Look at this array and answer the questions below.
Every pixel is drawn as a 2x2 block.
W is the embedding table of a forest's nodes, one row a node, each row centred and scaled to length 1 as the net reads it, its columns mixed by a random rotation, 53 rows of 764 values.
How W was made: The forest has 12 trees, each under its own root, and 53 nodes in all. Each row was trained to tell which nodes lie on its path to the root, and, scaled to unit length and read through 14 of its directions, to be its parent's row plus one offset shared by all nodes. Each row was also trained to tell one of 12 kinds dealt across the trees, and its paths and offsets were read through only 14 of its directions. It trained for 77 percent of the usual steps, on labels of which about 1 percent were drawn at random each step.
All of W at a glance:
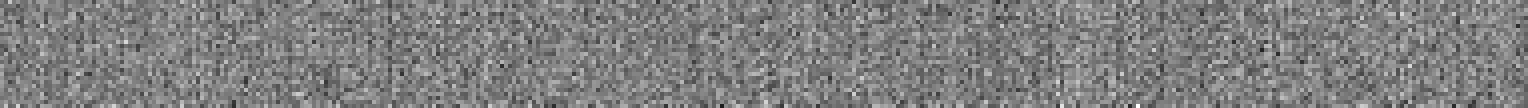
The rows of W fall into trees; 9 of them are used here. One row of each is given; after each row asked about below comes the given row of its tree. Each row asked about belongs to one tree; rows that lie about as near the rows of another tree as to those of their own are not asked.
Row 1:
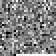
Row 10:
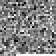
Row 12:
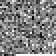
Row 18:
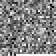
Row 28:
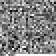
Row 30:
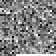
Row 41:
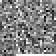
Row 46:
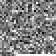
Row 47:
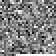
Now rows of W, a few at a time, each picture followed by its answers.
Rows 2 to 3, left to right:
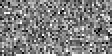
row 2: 30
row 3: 46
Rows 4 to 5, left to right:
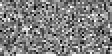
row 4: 18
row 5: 46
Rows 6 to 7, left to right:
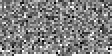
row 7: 47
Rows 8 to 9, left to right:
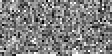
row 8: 47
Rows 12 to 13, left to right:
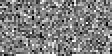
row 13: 18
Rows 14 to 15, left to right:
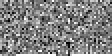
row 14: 10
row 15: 30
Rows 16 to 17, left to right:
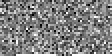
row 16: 47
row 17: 12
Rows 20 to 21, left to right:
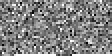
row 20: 1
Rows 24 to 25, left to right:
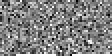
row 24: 47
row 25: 12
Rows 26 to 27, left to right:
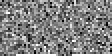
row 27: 18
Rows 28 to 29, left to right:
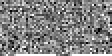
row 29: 46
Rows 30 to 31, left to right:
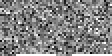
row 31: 28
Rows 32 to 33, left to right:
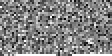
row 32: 10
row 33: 46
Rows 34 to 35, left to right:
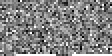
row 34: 46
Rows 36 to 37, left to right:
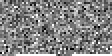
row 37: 28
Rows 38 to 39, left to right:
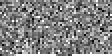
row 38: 12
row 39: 47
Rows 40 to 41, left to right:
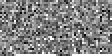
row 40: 46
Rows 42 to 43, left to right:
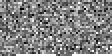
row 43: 28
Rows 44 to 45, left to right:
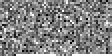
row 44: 28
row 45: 10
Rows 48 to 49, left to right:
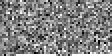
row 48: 28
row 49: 47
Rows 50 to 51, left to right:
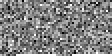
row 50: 10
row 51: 1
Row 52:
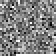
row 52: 18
